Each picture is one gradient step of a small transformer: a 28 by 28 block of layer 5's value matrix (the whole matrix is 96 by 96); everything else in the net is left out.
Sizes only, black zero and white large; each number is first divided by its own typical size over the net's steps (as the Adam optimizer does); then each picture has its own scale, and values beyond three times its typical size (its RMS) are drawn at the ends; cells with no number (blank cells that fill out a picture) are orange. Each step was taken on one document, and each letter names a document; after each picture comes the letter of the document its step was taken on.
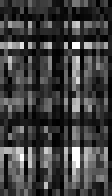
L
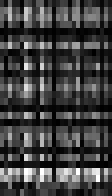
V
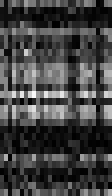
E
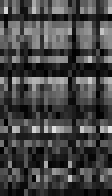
E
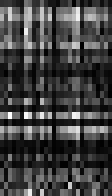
V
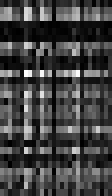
V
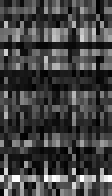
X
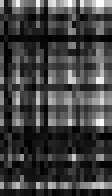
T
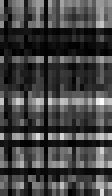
T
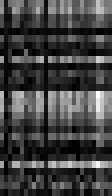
T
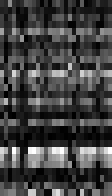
E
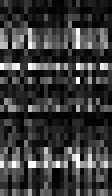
L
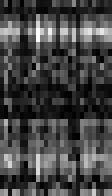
E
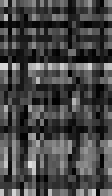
E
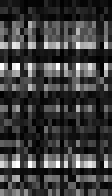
L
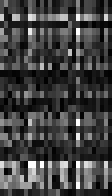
L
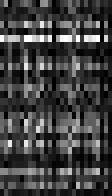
V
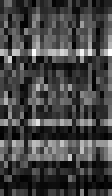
E
